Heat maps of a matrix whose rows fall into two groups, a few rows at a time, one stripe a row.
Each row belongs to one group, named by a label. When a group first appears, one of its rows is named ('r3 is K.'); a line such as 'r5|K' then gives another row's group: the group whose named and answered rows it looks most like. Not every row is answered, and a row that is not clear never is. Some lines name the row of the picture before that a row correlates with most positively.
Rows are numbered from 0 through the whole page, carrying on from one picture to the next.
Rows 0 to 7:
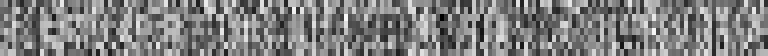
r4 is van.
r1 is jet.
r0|jet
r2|van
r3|van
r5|van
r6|jet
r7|van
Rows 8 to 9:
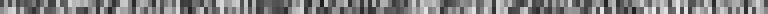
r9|van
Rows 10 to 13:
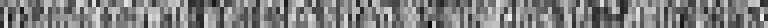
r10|van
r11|jet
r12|jet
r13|jet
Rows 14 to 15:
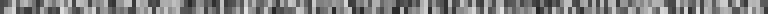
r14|van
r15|van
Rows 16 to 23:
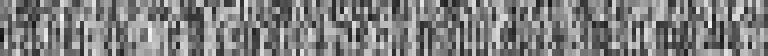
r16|van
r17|van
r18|van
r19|jet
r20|jet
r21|jet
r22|jet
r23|jet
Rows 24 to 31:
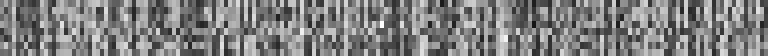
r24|van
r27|van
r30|van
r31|van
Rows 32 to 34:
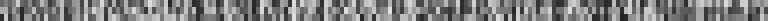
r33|jet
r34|jet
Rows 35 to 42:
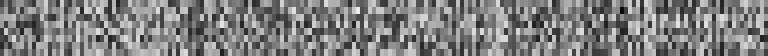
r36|jet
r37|van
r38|van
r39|jet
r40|van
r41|jet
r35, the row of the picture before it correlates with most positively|32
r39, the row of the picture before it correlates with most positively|34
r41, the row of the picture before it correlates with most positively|32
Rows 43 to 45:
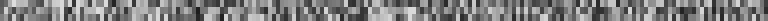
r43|van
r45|jet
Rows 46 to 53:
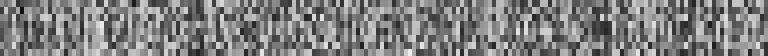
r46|van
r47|jet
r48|van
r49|jet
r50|jet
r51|jet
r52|van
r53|jet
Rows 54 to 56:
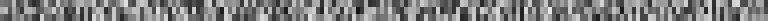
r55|jet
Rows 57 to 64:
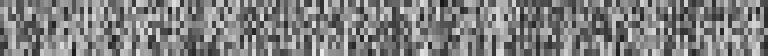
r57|van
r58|jet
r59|jet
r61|jet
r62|van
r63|van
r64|van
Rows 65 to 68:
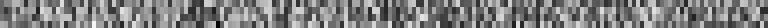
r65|jet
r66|van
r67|van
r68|jet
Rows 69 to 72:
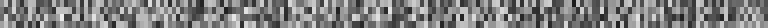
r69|jet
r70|van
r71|jet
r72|van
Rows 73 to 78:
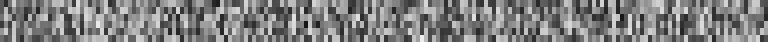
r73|van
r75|jet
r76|jet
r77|jet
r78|van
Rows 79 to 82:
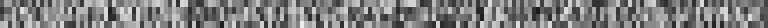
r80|van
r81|van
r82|jet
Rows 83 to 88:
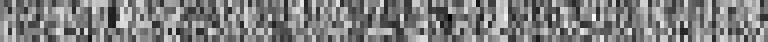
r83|van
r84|van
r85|van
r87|jet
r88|van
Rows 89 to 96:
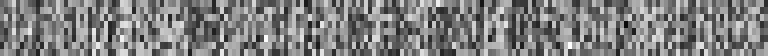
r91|jet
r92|van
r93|van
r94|van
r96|van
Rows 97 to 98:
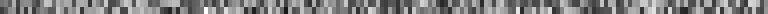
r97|van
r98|jet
